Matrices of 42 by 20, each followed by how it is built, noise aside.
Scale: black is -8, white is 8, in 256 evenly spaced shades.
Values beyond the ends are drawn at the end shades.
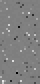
sparse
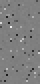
sparse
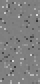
sparse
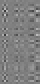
low rank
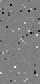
sparse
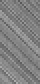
Toeplitz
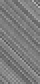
Toeplitz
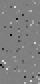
sparse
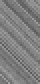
Toeplitz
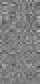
low rank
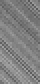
Toeplitz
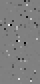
sparse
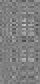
low rank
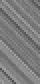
Toeplitz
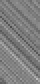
Toeplitz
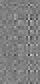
low rank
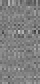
low rank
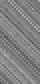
Toeplitz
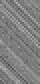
Toeplitz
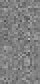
low rank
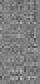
low rank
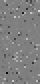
sparse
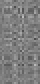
low rank
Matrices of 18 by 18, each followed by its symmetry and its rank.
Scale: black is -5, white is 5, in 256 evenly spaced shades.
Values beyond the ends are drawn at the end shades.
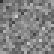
symmetric, full rank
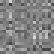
neither, rank three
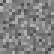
symmetric, full rank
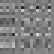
neither, rank two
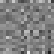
neither, rank three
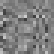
neither, rank three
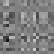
neither, rank two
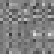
neither, rank three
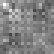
symmetric, rank three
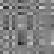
neither, rank two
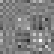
symmetric, rank three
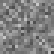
symmetric, full rank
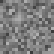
symmetric, full rank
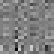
neither, rank three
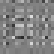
neither, rank two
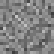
symmetric, full rank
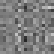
neither, rank three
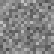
symmetric, full rank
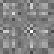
symmetric, rank three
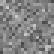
symmetric, full rank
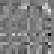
neither, rank three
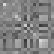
symmetric, rank three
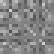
symmetric, rank three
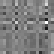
neither, rank two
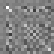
symmetric, rank three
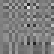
neither, rank two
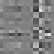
neither, rank two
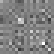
symmetric, rank three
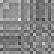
symmetric, rank three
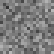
symmetric, full rank
